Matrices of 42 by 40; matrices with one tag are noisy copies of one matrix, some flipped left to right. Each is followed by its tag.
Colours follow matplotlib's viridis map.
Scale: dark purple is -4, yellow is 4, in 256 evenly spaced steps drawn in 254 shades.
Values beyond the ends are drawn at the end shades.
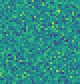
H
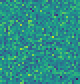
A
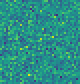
A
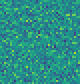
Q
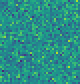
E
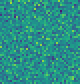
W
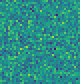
A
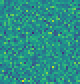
Q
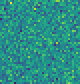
W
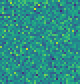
W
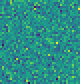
W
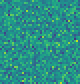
Q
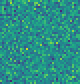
W
